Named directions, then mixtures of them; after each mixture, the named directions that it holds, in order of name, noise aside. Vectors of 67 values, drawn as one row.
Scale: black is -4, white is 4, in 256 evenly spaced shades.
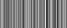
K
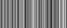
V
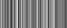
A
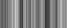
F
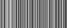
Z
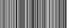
V, Z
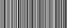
A, Z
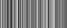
A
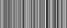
K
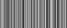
K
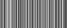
Z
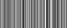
K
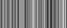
V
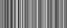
A, V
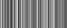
A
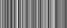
A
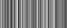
A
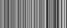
K, V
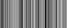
F, K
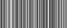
A, Z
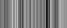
F, K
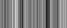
F, K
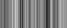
F, K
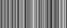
V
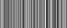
K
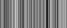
F, K
